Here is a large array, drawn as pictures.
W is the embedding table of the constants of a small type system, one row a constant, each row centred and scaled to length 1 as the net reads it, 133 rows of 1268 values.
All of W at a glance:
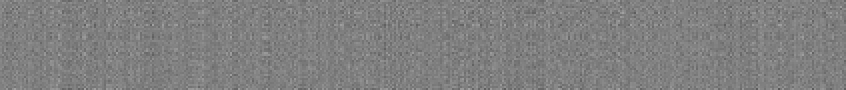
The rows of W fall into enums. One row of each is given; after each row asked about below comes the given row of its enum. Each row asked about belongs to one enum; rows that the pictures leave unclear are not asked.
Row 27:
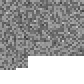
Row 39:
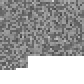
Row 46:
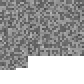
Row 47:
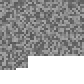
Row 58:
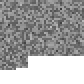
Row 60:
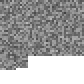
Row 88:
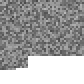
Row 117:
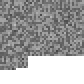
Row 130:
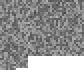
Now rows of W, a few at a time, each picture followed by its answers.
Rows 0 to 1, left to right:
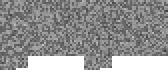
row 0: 117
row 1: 27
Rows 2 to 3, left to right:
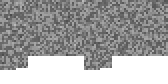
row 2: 117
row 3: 47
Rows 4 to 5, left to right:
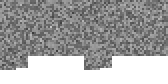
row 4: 58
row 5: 88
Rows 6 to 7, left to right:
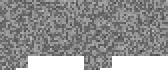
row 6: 39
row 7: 117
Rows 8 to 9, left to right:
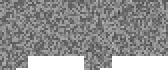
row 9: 130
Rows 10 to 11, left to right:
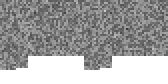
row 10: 130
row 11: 46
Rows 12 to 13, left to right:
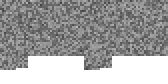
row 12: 27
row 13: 88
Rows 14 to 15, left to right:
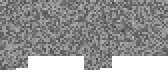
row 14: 88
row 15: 27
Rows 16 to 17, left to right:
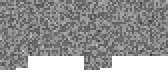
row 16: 46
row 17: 117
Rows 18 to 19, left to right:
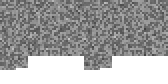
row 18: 46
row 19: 46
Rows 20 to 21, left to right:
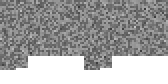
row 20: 46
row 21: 58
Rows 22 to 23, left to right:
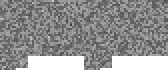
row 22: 39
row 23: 47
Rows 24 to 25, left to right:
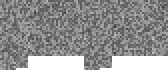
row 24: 130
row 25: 46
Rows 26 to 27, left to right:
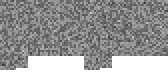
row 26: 46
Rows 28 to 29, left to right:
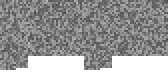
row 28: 130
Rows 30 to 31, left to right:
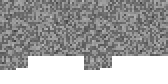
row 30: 117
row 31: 117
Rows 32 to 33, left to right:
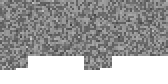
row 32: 39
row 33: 117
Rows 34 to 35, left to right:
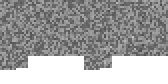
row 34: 47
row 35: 39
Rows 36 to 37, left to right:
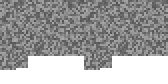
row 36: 47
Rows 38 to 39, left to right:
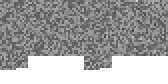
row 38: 47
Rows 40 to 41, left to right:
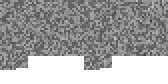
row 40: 47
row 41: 39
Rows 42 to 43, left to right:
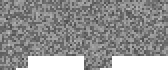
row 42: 117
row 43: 88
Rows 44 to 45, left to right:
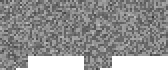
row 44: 60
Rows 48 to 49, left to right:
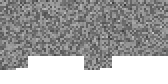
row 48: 88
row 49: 27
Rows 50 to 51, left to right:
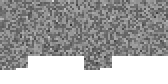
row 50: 39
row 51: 58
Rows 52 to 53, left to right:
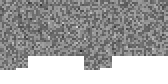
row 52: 27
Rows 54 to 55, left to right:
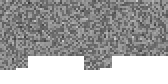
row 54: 27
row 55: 39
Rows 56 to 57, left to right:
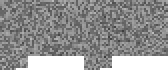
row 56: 39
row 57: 27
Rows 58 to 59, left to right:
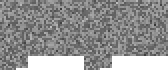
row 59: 39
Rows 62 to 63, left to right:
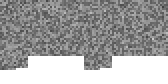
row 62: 88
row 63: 46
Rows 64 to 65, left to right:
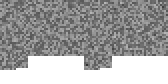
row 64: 47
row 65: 46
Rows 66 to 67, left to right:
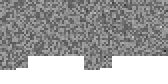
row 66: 47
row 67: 27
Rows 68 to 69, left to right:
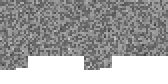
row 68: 46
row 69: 39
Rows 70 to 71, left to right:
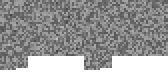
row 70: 117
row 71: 47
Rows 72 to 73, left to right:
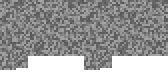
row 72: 47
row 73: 47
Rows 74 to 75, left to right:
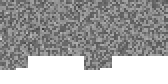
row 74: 46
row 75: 47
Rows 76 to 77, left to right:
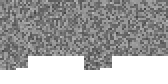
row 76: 130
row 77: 58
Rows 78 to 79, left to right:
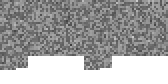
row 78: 117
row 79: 39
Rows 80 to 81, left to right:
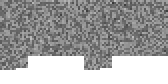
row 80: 39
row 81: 27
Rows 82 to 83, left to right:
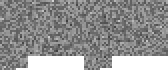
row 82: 39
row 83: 27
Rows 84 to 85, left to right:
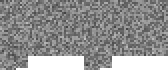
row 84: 60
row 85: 46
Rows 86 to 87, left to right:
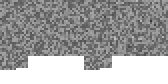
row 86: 47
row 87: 39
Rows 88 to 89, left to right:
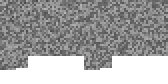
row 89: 47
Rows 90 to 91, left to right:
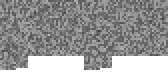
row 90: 130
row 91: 117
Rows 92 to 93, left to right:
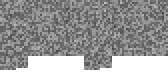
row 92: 117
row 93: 46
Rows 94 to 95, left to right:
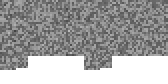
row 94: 117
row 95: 47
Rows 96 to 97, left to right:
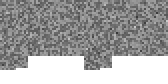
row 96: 46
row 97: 58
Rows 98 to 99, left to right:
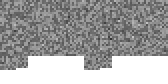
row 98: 117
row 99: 27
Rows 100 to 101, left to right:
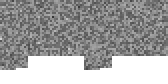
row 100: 46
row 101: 88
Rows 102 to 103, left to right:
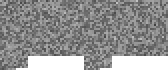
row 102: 88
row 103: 39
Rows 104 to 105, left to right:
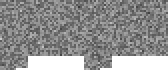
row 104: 46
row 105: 60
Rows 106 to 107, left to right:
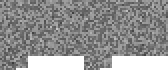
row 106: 58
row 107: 39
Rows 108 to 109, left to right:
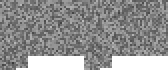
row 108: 58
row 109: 130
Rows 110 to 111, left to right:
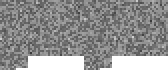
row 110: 46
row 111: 39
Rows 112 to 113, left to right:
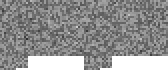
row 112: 27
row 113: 117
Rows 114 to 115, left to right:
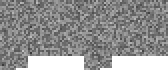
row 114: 46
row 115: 60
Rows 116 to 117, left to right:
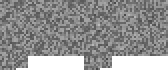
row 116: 47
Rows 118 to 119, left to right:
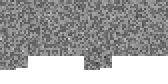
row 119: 58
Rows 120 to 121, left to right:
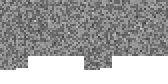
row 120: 27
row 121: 58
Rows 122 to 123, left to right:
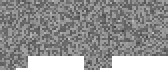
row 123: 27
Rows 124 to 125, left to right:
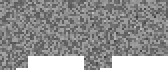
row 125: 58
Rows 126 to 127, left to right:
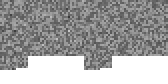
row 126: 117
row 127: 47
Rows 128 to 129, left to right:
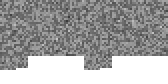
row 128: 117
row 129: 27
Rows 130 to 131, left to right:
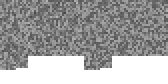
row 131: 47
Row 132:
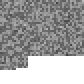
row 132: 117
